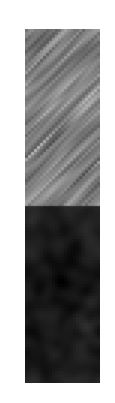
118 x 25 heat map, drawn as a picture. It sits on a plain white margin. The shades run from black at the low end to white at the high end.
It is made of 2 by 1 panels. Panel 1,1: middling, slanting up to the right. Panel 2,1: very low, blotchy, faint in contrast.
